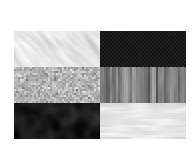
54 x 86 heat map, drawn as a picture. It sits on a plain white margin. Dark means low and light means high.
The table splits into 3 rows of 2 panels. Panel 1,1: very high, slanting down to the right, faint in contrast. Panel 1,2: very low, checkered, faint in contrast. Panel 2,1: high, fine-grained. Panel 2,2: middling, streaked downward. Panel 3,1: very low, blotchy, faint in contrast. Panel 3,2: very high, streaked across, faint in contrast.
